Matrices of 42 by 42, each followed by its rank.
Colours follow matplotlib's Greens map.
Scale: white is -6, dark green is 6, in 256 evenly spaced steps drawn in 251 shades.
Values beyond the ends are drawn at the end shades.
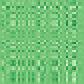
two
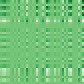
one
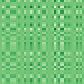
one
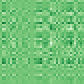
two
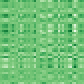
two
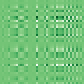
one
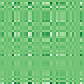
one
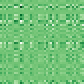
two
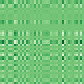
one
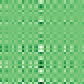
one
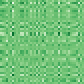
two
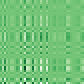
one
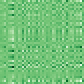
two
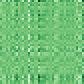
two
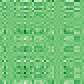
two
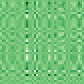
two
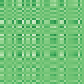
one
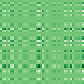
one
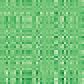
two
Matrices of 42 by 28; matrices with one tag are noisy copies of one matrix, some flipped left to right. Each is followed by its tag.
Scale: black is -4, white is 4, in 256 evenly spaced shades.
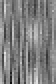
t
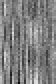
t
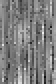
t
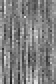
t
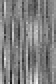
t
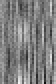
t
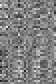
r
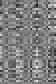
r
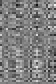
r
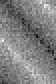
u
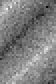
u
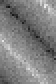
u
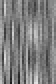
t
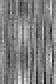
t
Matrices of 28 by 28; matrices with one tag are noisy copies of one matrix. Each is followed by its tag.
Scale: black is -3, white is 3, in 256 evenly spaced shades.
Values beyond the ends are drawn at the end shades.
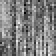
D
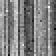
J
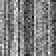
J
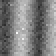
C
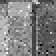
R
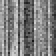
J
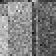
R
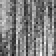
D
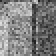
R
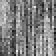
D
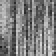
D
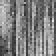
D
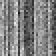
J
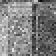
R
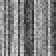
J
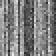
J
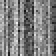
J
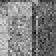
R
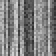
J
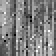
D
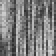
D
